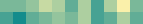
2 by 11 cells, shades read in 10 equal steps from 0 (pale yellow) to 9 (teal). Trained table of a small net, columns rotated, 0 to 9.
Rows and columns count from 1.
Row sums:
43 61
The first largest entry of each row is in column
8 2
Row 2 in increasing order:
3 3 4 5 5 6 6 6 7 7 9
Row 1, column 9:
3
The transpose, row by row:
5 7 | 5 9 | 4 6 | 2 5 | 3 4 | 6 5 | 3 3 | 7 7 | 3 6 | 0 3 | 5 6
